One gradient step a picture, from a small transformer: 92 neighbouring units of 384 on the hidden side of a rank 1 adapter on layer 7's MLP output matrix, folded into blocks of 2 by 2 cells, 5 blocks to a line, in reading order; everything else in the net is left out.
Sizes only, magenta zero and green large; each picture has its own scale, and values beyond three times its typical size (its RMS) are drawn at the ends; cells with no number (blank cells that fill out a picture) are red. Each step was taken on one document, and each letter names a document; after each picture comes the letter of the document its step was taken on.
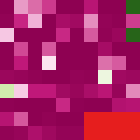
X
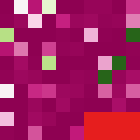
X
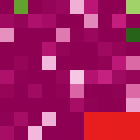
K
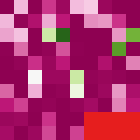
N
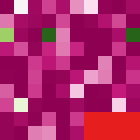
N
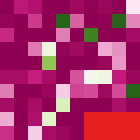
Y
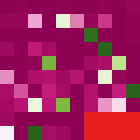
Y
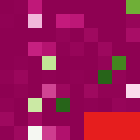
Y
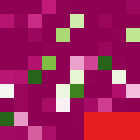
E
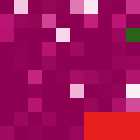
K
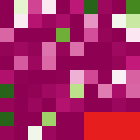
X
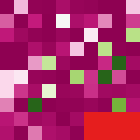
Y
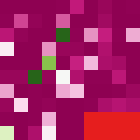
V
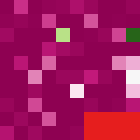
K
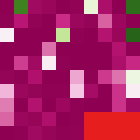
X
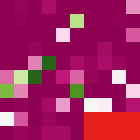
E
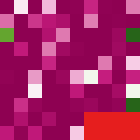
K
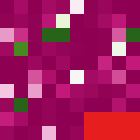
N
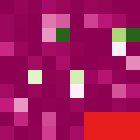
N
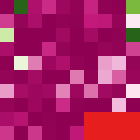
X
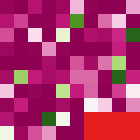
V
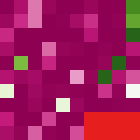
X
